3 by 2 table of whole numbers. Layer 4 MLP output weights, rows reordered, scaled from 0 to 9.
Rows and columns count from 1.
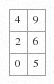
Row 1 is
4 9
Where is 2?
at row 2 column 1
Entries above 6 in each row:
1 0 0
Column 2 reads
9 6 5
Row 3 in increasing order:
0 5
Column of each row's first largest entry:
2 2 2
